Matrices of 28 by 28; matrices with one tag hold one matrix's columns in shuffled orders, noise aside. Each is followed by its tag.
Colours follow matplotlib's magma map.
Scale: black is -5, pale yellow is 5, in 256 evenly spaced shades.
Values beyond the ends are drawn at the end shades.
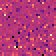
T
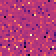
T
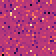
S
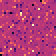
S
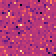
S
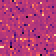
T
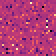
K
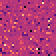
K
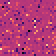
K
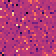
S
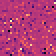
K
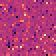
T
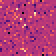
S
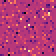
S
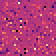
K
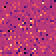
K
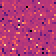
K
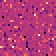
T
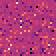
K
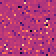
K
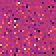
K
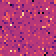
S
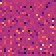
K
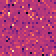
S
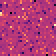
S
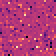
T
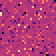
S
